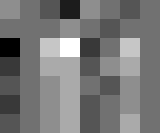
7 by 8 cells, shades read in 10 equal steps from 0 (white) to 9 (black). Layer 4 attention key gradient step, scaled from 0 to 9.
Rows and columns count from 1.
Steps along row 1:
up up up down up up down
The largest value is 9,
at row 3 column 1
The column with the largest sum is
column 1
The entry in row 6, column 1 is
7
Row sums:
43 40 35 36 38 39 37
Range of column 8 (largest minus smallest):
0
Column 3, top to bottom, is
6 5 2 3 4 4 4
